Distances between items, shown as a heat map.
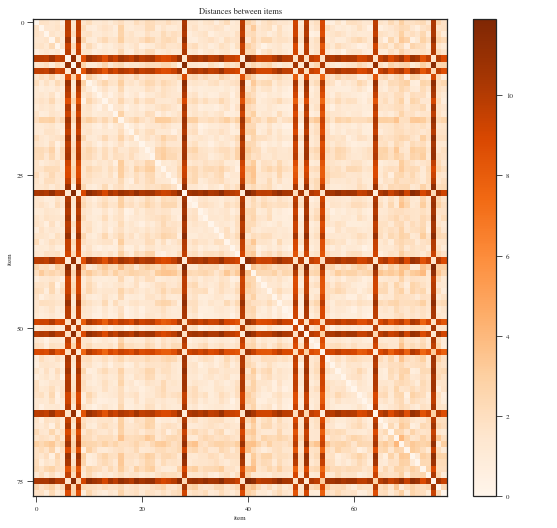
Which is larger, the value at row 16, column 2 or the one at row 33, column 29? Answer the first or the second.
the first
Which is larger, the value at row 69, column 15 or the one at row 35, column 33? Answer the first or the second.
the first
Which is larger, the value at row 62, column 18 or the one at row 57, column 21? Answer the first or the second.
the second
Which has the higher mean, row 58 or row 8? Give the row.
8
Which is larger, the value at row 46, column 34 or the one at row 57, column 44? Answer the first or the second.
the second
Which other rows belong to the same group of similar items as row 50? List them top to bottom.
0, 1, 2, 3, 4, 5, 7, 9, 10, 11, 12, 13, 14, 15, 16, 17, 18, 19, 20, 21, 22, 23, 24, 25, 26, 27, 29, 30, 31, 32, 33, 34, 35, 36, 37, 38, 40, 41, 42, 43, 44, 45, 46, 47, 48, 52, 53, 55, 56, 57, 58, 59, 60, 61, 62, 63, 65, 66, 67, 68, 69, 70, 71, 72, 73, 74, 76, 77
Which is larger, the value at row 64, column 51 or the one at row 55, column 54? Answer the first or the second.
the second
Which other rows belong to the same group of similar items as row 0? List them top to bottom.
1, 2, 3, 4, 5, 7, 9, 10, 11, 12, 13, 14, 15, 16, 17, 18, 19, 20, 21, 22, 23, 24, 25, 26, 27, 29, 30, 31, 32, 33, 34, 35, 36, 37, 38, 40, 41, 42, 43, 44, 45, 46, 47, 48, 50, 52, 53, 55, 56, 57, 58, 59, 60, 61, 62, 63, 65, 66, 67, 68, 69, 70, 71, 72, 73, 74, 76, 77
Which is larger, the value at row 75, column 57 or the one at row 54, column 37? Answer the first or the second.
the first
